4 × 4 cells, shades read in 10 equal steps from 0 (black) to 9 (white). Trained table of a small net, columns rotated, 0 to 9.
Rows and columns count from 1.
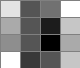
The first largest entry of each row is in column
4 4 4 1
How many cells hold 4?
1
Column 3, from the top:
4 1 0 3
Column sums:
28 11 8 29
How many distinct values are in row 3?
4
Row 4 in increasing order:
2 3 7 9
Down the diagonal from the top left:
8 3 0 7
